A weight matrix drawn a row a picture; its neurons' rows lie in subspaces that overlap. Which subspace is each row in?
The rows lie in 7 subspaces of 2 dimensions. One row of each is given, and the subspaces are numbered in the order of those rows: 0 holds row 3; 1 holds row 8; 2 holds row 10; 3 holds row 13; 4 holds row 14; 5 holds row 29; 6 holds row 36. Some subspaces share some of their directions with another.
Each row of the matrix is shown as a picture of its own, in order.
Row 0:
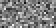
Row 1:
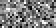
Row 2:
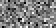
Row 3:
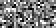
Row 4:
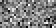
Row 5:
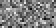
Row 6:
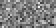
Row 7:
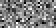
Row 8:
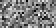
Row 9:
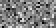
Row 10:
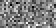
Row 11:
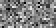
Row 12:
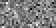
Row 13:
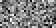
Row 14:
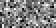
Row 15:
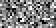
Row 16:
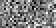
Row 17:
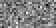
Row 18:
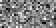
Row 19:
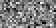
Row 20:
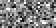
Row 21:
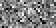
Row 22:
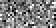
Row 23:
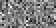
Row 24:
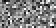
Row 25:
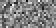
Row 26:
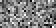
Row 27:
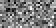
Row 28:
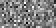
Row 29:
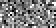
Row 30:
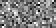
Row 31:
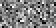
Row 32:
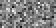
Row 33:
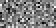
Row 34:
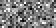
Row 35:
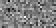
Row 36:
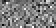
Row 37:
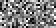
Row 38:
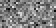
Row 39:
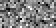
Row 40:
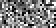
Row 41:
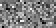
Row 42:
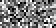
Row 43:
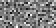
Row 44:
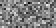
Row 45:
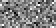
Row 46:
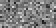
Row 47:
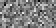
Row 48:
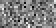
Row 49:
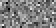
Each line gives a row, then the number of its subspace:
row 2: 3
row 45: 6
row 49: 6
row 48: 2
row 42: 3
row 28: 2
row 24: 6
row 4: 3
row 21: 5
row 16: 2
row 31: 5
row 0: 1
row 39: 4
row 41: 5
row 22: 5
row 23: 4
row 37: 4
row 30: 6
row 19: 2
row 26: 3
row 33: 4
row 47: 1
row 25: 1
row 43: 0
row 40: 5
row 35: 0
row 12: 6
